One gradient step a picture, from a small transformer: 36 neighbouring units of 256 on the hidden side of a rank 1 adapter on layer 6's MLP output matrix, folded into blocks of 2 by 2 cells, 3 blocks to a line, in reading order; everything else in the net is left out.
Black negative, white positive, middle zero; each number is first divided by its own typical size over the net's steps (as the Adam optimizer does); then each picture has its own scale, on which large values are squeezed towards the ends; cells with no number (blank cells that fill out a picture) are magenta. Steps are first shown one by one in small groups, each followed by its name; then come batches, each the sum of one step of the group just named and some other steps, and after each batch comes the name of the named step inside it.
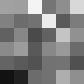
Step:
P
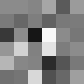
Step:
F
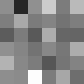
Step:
F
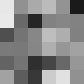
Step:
F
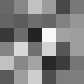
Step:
F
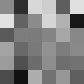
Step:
P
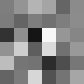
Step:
F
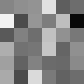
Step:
F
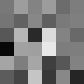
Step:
F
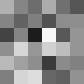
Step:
F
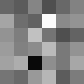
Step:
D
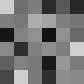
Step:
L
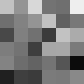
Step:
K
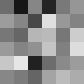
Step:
D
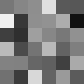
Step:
L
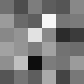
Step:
D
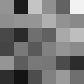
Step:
K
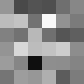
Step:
D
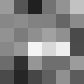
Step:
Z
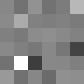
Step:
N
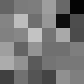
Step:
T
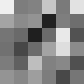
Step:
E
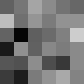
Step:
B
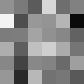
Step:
Z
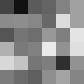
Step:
E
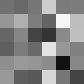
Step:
E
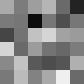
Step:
T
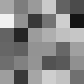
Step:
B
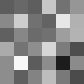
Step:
N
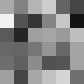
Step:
B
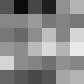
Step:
Z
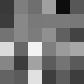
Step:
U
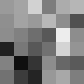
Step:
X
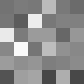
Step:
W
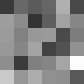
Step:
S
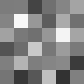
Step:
X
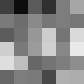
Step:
U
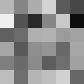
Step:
U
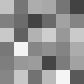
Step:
W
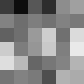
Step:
S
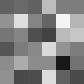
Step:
X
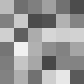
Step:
W
